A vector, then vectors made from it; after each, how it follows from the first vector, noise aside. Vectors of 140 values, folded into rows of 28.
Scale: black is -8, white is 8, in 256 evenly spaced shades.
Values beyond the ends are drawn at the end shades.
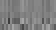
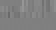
partly zeroed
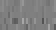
partly zeroed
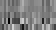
scaled up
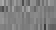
wrapped around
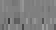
partly zeroed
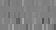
partly zeroed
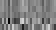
scaled up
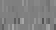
partly zeroed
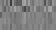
wrapped around
